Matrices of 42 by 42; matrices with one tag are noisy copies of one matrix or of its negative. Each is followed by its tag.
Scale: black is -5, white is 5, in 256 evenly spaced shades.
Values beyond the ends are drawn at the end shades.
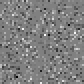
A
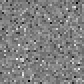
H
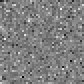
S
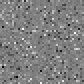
A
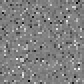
H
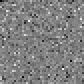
S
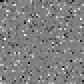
S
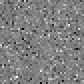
A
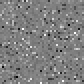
A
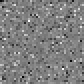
S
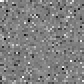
S
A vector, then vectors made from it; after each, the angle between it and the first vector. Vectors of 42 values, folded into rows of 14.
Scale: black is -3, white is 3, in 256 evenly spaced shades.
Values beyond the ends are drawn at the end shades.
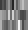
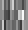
partly opposed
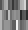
partly aligned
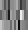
partly opposed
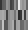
partly aligned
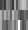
nearly parallel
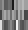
partly aligned
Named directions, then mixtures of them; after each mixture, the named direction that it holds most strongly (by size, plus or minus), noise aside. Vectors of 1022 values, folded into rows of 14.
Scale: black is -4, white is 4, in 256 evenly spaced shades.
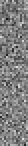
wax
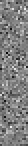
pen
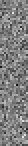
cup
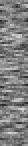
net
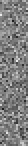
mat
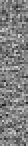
wax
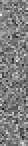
mat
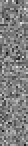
wax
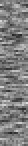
net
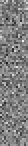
wax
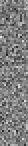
wax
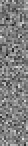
wax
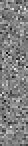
pen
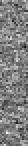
mat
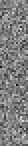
cup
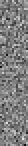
wax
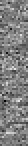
pen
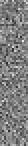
wax
